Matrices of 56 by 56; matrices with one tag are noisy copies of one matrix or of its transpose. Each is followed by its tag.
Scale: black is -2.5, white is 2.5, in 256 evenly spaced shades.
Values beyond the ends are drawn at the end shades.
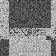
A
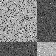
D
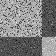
D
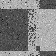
A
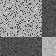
D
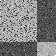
D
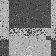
A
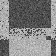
A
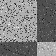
D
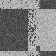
A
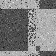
A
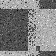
A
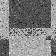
A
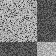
D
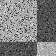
D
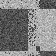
A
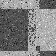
A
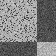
D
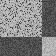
D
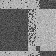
A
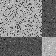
D
